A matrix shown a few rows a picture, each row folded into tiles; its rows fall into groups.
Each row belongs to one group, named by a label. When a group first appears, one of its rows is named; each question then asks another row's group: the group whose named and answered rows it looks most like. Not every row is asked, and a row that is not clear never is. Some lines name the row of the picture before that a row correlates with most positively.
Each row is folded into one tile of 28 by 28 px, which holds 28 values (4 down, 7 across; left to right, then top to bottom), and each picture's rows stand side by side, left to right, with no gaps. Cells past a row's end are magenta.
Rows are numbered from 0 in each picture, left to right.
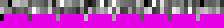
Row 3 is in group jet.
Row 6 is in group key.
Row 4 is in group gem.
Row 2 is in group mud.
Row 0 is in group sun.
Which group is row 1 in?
key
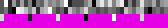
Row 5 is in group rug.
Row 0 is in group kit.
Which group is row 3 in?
sun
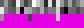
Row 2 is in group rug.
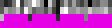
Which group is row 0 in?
jet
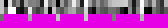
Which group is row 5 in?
rug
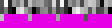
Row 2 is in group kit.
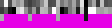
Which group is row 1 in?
jet
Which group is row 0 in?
kit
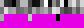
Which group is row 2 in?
sun
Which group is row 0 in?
gem
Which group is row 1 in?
jet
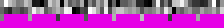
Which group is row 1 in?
gem
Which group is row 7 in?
jet
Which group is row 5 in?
jet
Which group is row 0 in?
mud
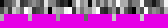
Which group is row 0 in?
jet
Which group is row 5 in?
gem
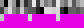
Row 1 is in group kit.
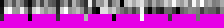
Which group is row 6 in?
mud
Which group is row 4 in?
sun
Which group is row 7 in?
mud
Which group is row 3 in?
kit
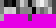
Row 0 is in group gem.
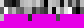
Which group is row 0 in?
gem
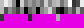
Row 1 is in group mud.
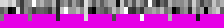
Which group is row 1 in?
mud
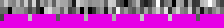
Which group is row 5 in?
jet
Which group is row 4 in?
gem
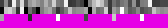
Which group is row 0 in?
key
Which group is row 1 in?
mud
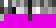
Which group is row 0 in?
kit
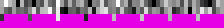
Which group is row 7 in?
gem
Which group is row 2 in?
rug
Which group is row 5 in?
gem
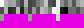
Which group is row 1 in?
jet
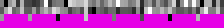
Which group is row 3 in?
rug
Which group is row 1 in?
jet
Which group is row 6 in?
sun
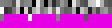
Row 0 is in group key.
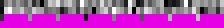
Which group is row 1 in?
gem
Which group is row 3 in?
mud
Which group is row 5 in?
key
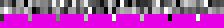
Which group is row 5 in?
jet
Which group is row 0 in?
key
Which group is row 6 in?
sun
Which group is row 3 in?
gem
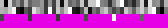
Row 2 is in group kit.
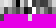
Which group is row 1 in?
gem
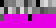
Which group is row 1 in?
sun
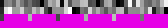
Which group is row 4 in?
jet
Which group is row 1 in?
gem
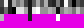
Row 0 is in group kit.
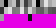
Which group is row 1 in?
sun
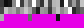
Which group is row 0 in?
jet
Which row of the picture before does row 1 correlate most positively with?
1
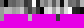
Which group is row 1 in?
kit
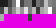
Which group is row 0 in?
jet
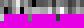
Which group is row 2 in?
key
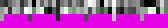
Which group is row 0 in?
jet
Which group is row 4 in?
rug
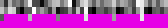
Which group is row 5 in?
rug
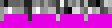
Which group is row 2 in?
kit
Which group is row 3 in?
gem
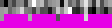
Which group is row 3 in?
rug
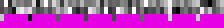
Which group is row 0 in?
kit
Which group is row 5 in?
mud
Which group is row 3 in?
key
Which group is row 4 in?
key
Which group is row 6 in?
rug
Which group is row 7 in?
gem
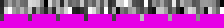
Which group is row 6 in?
kit
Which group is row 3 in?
key
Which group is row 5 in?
kit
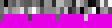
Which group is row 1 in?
key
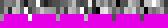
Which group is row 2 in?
jet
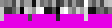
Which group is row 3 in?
rug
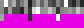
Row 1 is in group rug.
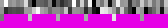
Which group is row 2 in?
jet
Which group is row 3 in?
kit
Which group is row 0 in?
mud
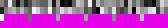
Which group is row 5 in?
gem
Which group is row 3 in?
kit
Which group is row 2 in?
gem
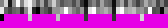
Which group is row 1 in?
rug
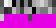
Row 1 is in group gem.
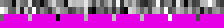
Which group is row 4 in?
kit
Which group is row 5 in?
jet
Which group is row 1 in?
gem
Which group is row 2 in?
sun
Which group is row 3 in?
rug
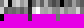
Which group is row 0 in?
sun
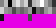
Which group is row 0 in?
sun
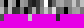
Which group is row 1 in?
jet
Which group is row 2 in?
mud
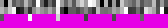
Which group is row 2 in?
rug
